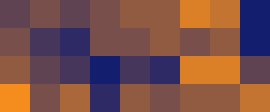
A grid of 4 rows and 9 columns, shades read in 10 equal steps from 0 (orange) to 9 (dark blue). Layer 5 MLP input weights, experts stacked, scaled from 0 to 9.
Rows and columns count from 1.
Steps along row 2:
up up down same down up down up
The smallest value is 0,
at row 4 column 1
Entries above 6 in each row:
1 3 4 1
